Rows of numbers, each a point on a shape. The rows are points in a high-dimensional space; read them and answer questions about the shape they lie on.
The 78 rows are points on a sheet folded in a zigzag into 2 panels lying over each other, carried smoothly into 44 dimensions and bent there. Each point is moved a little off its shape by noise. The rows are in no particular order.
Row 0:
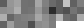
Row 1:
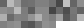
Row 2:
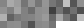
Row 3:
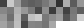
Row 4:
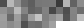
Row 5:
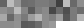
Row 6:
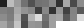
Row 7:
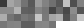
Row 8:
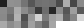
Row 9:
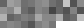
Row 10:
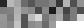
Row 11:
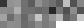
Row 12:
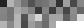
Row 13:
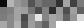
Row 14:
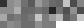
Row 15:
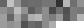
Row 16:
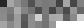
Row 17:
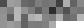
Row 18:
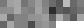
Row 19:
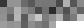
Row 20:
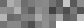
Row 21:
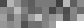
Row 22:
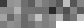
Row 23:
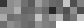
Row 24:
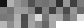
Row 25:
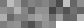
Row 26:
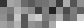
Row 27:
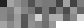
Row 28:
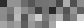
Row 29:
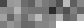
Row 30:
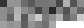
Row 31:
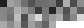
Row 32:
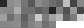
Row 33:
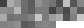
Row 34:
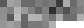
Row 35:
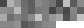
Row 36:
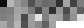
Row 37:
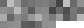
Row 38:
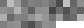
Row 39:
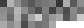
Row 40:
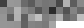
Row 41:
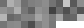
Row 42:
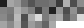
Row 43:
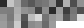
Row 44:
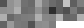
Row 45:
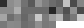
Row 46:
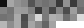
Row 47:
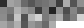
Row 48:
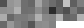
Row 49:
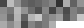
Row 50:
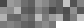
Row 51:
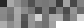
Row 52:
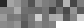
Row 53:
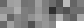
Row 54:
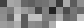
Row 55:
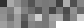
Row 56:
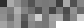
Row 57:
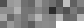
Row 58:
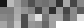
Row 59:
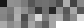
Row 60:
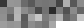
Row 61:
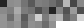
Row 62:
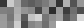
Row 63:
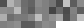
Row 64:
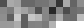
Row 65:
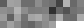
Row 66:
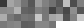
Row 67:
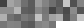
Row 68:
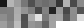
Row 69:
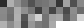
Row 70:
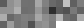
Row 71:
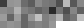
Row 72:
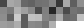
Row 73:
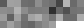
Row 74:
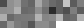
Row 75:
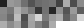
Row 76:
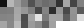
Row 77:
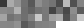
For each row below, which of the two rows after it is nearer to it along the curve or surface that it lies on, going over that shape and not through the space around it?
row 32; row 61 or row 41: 61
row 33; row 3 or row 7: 7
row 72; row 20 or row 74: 74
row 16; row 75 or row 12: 12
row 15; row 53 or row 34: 34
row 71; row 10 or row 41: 10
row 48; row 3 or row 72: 72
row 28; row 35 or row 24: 24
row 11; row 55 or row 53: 53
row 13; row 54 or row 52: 54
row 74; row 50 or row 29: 29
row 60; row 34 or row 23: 34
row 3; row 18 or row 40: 40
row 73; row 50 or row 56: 56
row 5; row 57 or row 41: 41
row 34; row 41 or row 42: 42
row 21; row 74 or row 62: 62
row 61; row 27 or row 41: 27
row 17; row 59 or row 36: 59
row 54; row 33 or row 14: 14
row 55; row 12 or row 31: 12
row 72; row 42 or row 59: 42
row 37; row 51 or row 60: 51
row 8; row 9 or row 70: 70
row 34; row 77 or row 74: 74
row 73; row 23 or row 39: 23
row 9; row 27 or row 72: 27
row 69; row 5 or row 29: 5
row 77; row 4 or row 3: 4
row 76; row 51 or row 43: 43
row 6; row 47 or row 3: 3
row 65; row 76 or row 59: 59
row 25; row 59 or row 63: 63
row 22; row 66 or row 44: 44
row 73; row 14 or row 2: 14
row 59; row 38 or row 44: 44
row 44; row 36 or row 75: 75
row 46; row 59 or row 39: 39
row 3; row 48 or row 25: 25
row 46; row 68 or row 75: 68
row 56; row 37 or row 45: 37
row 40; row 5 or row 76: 76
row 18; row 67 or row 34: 34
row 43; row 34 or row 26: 26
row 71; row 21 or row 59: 59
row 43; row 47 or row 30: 47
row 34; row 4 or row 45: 45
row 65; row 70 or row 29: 29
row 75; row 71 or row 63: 71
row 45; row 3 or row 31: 31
